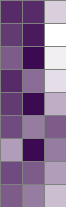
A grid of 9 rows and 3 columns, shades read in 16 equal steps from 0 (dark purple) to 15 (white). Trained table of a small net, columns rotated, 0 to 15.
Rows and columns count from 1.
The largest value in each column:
9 7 15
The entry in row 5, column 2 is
0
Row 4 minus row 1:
0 4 1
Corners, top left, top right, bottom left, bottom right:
2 12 5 11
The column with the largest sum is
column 3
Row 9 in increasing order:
5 7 11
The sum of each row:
16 19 19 21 13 16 16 18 23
